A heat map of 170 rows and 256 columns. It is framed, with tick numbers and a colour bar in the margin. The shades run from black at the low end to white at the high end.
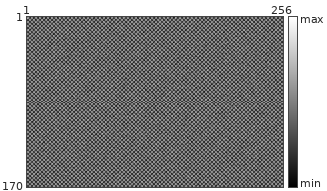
Slope: none. Grain: checkered. Odd rows or columns: none. Histogram: two levels. Symmetry: a half turn.
